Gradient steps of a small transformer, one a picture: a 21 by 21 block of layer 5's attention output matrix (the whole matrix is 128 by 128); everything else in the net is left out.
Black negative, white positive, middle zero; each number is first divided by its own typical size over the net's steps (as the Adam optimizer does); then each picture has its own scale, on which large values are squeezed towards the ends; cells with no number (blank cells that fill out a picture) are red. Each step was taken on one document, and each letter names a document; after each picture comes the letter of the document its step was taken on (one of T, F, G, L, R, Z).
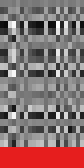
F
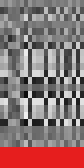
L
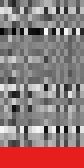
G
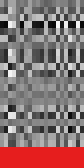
F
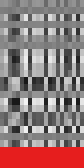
L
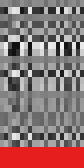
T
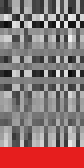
T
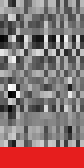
G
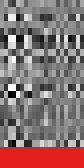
G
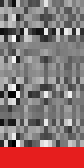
G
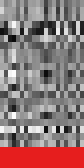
F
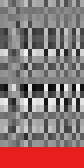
L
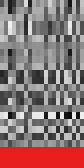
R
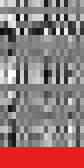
F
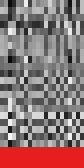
R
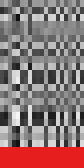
T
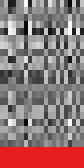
R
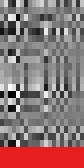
G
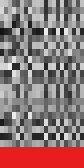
T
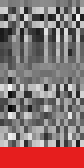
G
